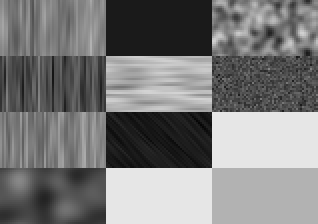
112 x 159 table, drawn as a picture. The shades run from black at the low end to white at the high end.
The table splits into 4 rows of 3 panels. Panel 1,1: middling, streaked downward. Panel 1,2: very low, flat. Panel 1,3: middling, blotchy, strong in contrast. Panel 2,1: low, streaked downward. Panel 2,2: high, streaked across. Panel 2,3: low, fine-grained. Panel 3,1: middling, streaked downward. Panel 3,2: very low, slanting down to the right, faint in contrast. Panel 3,3: very high, flat. Panel 4,1: low, smooth. Panel 4,2: very high, flat. Panel 4,3: high, flat.
